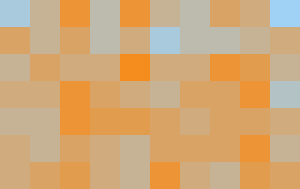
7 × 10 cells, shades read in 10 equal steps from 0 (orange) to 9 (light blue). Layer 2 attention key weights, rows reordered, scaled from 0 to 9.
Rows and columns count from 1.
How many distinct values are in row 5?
5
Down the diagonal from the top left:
8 5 4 3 2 3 4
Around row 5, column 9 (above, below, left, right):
1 1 3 4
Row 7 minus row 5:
-1 -2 1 2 3 -2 0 2 -1 -1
